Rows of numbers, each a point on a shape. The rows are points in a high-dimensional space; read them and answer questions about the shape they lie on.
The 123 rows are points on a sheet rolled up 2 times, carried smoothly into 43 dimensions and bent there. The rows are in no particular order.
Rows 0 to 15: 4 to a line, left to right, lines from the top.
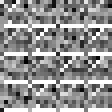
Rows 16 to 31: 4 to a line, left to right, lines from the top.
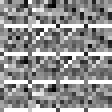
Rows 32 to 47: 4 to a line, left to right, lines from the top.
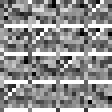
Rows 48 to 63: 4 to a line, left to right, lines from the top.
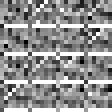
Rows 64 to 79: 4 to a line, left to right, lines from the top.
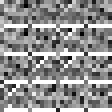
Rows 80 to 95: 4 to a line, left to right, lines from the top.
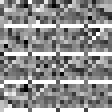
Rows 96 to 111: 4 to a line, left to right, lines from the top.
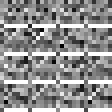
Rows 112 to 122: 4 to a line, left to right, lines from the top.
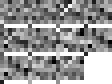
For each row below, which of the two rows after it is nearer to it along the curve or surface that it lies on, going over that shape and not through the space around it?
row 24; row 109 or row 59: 109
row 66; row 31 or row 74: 31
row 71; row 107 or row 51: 107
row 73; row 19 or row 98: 19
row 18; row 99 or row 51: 51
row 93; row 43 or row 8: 8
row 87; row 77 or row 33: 33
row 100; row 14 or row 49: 14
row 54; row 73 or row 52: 52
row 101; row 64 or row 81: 81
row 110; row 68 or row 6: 68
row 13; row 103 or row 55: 55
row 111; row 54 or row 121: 121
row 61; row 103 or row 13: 103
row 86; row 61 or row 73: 61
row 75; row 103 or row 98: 98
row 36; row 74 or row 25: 25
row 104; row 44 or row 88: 88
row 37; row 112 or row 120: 120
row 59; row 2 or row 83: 2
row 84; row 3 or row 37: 37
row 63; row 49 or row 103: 103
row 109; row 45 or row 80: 80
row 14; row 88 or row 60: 88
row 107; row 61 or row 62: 62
